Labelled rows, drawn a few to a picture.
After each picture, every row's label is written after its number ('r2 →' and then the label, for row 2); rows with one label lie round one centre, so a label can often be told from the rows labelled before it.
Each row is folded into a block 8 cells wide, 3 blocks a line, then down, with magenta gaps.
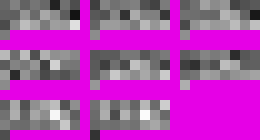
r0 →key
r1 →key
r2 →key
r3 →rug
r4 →key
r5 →key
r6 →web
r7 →web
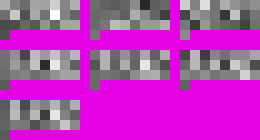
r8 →web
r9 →key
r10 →rug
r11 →web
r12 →web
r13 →web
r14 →web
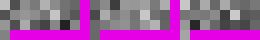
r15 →rug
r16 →web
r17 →rug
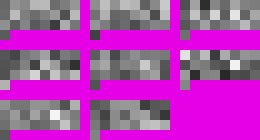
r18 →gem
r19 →gem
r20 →web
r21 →key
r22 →web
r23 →rug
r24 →web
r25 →key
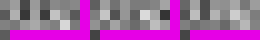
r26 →web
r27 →web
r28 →web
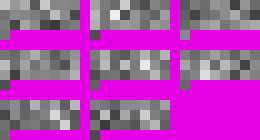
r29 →rug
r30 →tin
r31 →key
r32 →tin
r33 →web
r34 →tin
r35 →web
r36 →web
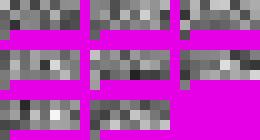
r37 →rug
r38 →web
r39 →gem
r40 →web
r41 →rug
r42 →key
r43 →web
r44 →key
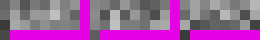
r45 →web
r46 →tin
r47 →gem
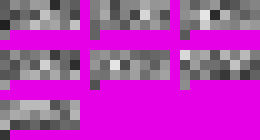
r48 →key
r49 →web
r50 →tin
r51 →key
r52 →tin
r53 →rug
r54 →gem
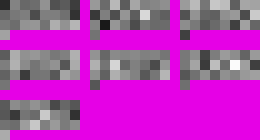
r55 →key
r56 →rug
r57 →gem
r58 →gem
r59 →tin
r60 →web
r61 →key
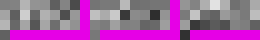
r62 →tin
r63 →tin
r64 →gem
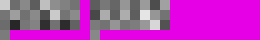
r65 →rug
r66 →web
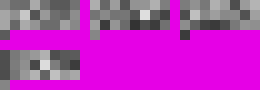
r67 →tin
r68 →rug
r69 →gem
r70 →key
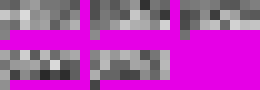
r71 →tin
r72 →key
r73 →key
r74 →rug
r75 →gem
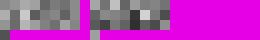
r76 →tin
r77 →rug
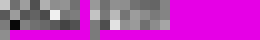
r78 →rug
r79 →tin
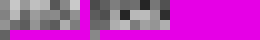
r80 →gem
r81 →key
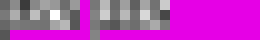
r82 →web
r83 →web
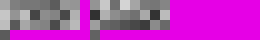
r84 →tin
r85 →gem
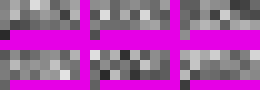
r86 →gem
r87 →web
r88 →key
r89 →web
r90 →rug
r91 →gem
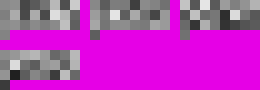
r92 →web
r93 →tin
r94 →rug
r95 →gem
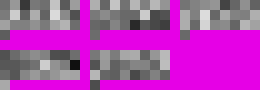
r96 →web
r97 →rug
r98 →tin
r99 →key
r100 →gem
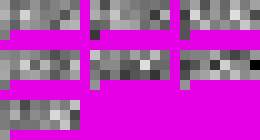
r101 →tin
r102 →tin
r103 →web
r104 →tin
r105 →rug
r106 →key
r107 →web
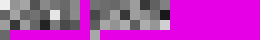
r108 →rug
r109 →key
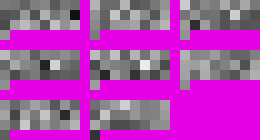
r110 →key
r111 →tin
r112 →rug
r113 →rug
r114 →rug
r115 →tin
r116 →tin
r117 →gem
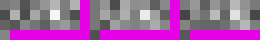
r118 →web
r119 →web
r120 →web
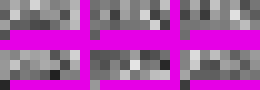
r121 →gem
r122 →web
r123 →web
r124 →gem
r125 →key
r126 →gem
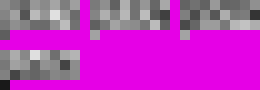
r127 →web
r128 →web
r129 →key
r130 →gem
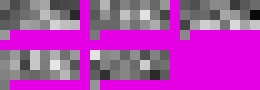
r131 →key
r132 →web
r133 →key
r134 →web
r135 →rug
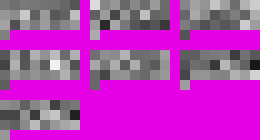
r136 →tin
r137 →rug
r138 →gem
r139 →web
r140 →tin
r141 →key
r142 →key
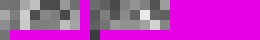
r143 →tin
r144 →web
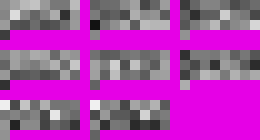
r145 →gem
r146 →key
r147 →key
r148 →gem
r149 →tin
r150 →key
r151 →rug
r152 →rug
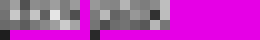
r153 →web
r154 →gem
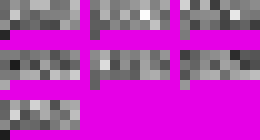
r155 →gem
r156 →web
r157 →rug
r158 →key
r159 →web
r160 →key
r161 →gem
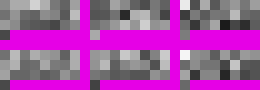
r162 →gem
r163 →key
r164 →rug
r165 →gem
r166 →gem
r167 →rug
